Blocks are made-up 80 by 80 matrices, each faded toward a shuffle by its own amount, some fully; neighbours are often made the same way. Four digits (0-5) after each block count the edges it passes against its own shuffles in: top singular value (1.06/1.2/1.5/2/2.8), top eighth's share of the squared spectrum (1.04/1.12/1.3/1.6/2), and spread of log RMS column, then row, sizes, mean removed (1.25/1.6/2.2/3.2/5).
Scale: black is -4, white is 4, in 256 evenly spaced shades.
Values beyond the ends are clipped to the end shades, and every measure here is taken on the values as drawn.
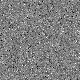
0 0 0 0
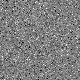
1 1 0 0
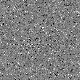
1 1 0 1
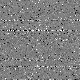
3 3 0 2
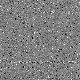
1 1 0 1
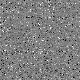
1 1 0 1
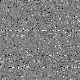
2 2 0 2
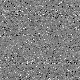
1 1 0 2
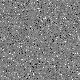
0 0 0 0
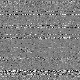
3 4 0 4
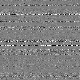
3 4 0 4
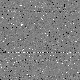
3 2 0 1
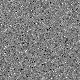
0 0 0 0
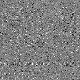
3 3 1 2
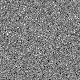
0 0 0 0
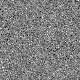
0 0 0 0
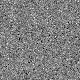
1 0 0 0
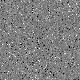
2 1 0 0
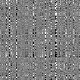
4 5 4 2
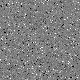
0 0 0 0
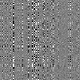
4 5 4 2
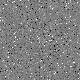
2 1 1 0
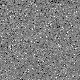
2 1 0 0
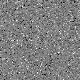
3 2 0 1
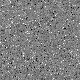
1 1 0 0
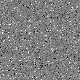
2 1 0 0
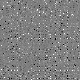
4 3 2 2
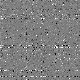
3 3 2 2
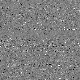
1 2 0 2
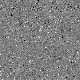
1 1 0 2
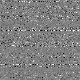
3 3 0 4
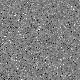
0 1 0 0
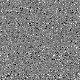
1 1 0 2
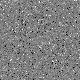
0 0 0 0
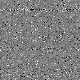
1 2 0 2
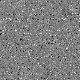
1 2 0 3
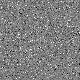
0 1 0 1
